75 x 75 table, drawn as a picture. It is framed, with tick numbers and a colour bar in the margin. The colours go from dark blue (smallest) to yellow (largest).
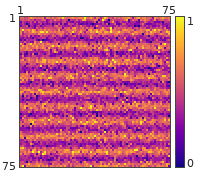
No seam splits the table. On average the colour sits 50% of the way up the scale. The values follow a bell shape. Stripes running across repeat 10 times from top to bottom. No row or column stands out. No overall slope runs across the table.
